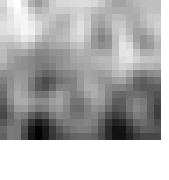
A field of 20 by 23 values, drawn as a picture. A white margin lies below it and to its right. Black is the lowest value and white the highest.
Calmest part: centre. Grain: blotchy. Average level on the scale: 60%. Ninth with the highest average: top left. Slope: up to the top.
